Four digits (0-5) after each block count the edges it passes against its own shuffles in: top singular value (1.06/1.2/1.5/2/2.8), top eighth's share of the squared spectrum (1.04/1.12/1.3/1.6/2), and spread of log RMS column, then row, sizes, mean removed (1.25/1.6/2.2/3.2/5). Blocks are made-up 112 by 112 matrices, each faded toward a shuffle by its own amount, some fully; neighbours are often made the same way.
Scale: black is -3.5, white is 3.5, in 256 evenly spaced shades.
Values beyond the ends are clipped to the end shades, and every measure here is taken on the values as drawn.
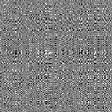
5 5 4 4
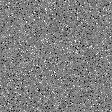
0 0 0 0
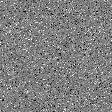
0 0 0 0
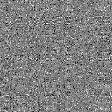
4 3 2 2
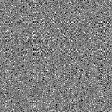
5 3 2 2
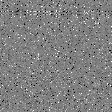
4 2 0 1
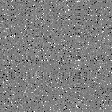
4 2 1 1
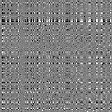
5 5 4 4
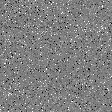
2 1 0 0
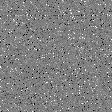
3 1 0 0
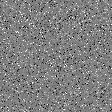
2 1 0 0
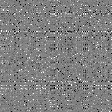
5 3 2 2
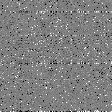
4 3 1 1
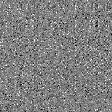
4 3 1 1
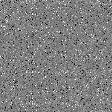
3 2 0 0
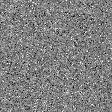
2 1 0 0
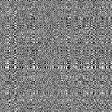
5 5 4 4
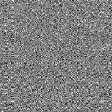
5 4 2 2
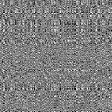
5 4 3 3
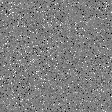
0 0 0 0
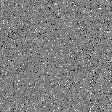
1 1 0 0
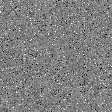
0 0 0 0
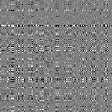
5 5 4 4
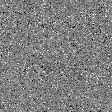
0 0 0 1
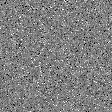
0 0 0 0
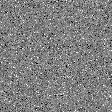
0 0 0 1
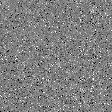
1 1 1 1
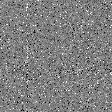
1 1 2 1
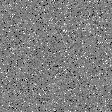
0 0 0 0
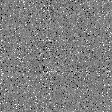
1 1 2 1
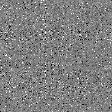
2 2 2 2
